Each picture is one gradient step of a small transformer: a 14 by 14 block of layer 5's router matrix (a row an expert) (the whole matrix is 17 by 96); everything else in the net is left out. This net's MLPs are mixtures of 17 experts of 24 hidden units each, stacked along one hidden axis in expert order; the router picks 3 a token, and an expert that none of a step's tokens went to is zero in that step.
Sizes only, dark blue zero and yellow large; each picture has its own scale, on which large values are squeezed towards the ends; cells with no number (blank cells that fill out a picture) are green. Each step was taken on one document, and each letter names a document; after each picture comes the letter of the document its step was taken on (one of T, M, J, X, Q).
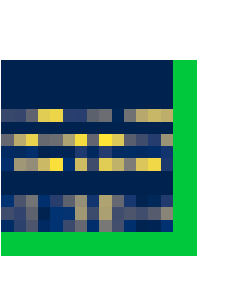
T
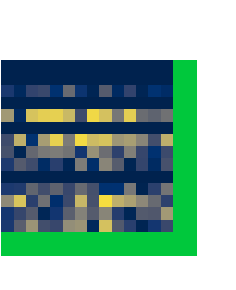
T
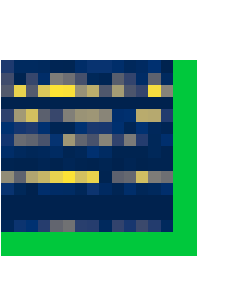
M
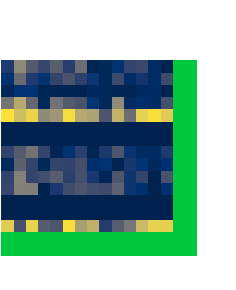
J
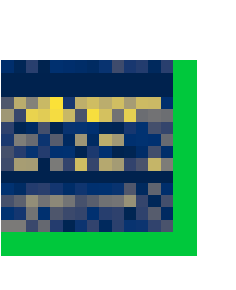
T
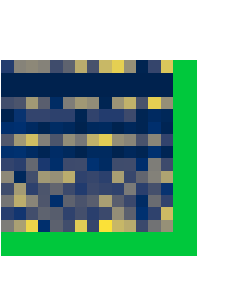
T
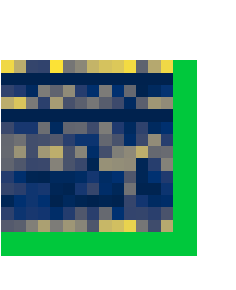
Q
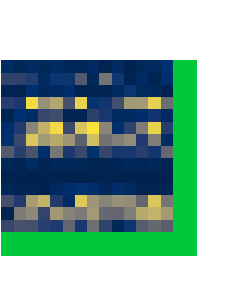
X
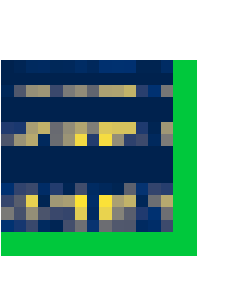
T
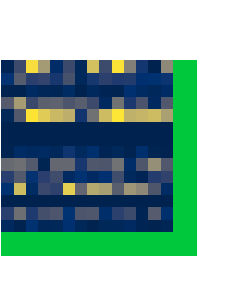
J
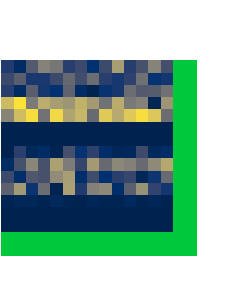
J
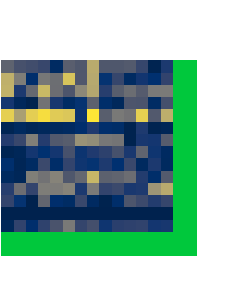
M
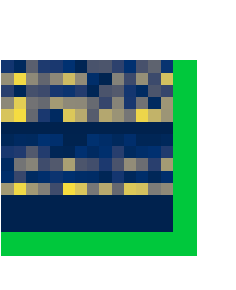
J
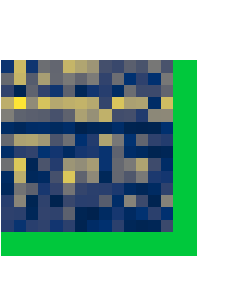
J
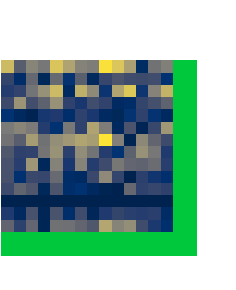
Q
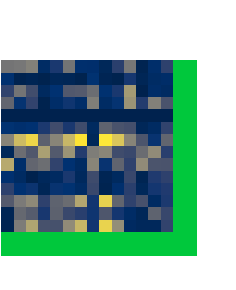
Q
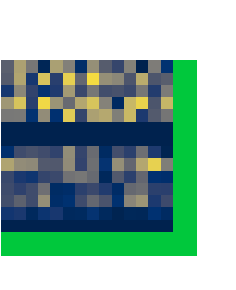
J
